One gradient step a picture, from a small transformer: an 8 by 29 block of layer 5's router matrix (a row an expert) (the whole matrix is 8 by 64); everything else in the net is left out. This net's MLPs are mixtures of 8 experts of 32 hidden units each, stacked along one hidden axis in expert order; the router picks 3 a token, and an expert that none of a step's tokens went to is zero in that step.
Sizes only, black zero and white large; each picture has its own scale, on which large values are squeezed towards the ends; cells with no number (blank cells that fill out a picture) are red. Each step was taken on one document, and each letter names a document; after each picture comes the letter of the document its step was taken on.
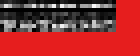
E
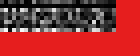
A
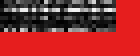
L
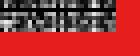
E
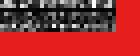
E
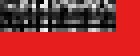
L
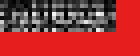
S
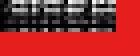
L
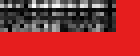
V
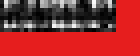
E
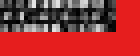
V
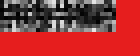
E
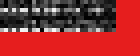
A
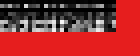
S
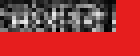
S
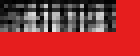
V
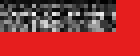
A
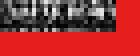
L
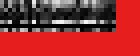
A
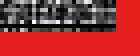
A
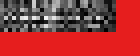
A
